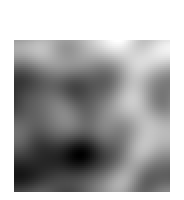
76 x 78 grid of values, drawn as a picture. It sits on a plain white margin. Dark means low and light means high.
Grain: smooth. Mirror symmetry: none. Average level on the scale: 50%. Lone odd cells: none. Slope: up to the top right.
